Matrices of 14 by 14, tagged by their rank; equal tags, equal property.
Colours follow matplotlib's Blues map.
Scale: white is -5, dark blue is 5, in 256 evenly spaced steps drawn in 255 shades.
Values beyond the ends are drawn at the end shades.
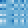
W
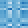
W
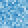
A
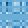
W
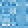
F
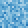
A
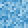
A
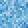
A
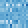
F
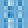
W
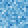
A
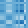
W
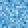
A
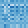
F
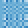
W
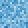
A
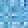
F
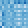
F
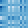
W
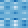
W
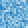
A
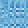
F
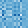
F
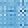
F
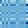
W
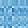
F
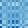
W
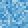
A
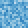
A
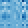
F
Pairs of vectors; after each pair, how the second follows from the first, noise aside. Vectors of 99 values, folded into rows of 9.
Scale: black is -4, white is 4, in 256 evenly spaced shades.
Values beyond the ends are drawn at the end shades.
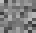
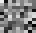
scaled up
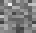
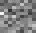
shuffled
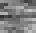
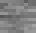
shrunk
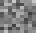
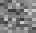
shuffled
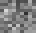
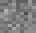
shrunk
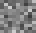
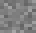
shrunk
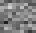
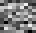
scaled up
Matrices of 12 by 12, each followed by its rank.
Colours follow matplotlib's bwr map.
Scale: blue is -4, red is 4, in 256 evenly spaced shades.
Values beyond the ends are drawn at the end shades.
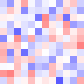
full rank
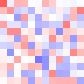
full rank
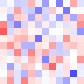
full rank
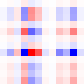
one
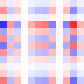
one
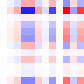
one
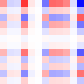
one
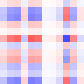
one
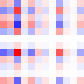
one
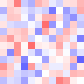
full rank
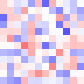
full rank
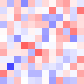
full rank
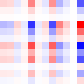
one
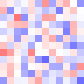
full rank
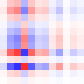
one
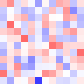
full rank
